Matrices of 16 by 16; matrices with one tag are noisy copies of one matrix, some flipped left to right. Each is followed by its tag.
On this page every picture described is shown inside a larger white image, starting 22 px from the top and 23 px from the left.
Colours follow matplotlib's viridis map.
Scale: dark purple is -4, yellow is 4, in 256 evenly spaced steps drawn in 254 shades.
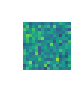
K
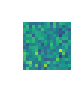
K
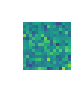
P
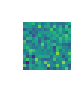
K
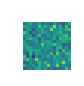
K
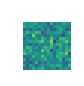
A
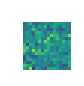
P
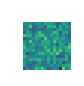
P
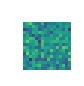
A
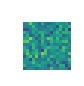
A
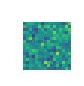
K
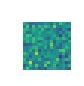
K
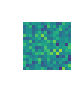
P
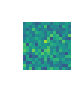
P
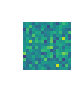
A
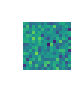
K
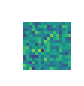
P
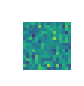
K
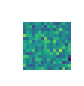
P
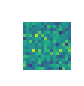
P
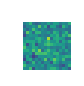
P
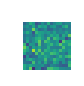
P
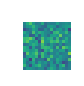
A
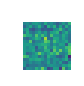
P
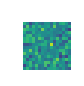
K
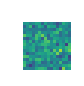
P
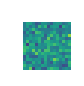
P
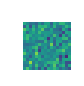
K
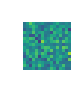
A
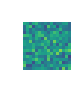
P
